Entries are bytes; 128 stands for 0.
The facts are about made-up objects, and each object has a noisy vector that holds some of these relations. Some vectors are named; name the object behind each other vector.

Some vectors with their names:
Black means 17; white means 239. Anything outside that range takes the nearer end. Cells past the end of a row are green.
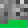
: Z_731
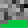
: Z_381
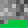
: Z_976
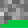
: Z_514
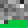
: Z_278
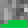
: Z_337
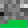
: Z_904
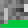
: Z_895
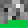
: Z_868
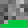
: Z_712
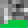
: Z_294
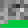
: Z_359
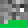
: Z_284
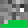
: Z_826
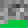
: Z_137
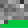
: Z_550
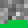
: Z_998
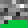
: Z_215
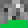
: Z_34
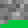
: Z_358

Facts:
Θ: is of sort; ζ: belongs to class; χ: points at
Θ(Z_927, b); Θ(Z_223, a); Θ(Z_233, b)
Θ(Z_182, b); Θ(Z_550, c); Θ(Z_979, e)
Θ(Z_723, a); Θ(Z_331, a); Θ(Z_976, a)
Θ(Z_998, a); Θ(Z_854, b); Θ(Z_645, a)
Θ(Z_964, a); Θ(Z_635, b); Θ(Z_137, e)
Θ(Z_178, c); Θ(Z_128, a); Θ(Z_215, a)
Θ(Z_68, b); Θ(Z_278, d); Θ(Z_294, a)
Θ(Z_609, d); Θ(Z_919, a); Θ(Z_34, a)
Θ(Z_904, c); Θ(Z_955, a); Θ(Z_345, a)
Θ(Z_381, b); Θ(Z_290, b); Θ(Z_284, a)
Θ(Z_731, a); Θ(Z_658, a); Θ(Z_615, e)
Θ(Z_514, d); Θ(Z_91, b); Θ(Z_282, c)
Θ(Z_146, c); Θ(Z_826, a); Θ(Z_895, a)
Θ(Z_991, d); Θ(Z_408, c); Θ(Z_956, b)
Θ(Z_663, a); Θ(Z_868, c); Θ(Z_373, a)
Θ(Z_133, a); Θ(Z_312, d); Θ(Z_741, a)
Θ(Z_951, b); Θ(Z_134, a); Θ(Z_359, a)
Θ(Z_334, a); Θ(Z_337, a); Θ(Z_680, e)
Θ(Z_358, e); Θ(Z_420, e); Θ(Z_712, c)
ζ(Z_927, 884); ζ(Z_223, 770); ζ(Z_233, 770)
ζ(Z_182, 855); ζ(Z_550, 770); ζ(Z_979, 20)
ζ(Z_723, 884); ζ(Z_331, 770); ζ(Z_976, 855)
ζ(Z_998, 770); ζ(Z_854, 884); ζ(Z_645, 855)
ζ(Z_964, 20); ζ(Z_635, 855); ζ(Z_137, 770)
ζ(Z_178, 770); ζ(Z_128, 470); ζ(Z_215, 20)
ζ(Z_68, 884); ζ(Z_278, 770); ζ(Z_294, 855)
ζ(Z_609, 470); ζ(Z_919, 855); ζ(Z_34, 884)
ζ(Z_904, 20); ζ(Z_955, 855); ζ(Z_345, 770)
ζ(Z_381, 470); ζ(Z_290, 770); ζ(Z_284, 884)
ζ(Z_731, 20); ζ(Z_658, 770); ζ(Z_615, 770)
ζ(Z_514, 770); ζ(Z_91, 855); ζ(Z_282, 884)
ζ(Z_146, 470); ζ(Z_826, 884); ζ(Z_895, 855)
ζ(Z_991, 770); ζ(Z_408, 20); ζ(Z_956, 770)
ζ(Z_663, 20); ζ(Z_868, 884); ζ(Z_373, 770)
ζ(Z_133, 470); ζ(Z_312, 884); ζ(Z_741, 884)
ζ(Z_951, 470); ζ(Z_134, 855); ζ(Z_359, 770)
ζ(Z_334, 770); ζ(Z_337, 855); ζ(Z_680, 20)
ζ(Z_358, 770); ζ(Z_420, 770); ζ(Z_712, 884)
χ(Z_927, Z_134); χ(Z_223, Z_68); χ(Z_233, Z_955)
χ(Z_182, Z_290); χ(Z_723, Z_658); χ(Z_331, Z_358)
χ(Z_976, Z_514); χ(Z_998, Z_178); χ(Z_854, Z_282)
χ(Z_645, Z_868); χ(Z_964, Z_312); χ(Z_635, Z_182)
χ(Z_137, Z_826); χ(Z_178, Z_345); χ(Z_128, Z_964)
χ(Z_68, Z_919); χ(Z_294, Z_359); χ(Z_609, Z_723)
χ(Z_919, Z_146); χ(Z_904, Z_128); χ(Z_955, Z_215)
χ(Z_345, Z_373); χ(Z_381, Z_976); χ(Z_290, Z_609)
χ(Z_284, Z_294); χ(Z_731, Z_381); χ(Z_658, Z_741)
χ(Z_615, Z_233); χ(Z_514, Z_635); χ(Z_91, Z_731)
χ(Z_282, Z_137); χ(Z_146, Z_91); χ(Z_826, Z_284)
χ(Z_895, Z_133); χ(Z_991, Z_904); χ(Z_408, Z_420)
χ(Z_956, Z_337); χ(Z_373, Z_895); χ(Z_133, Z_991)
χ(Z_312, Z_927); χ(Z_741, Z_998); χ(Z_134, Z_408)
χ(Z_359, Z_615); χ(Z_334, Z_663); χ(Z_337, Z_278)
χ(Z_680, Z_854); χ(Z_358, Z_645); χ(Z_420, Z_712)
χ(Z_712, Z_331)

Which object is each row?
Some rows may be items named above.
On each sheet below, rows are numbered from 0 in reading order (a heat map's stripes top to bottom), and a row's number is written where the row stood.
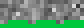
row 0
Z_991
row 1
Z_337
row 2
Z_741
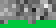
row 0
Z_976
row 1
Z_868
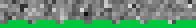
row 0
Z_609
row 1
Z_976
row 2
Z_955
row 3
Z_408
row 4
Z_741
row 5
Z_334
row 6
Z_550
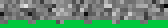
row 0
Z_904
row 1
Z_128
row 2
Z_976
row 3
Z_964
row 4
Z_658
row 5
Z_146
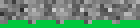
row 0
Z_133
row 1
Z_919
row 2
Z_919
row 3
Z_134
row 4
Z_420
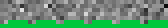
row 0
Z_282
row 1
Z_723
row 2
Z_420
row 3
Z_290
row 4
Z_233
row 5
Z_951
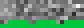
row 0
Z_91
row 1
Z_680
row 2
Z_979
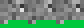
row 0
Z_282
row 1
Z_68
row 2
Z_854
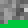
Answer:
Z_645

